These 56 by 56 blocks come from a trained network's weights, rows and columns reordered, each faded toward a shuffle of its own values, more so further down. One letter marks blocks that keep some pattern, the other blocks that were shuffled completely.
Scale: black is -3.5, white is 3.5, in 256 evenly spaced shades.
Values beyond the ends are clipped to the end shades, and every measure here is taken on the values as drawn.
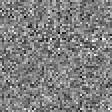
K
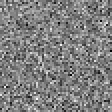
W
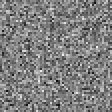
W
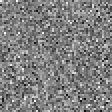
W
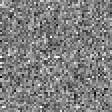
K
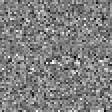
K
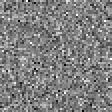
W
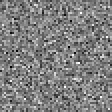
W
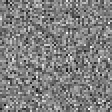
K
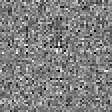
K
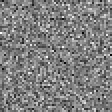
W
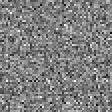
K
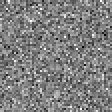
W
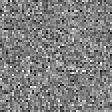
K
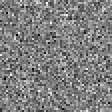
W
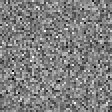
W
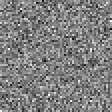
K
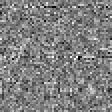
K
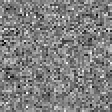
K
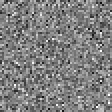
K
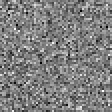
W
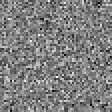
K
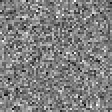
W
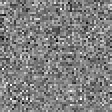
K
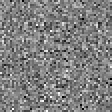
K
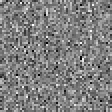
K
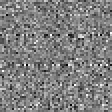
K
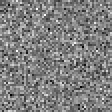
W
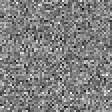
K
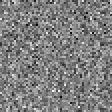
K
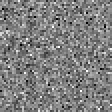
W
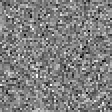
W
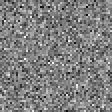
W
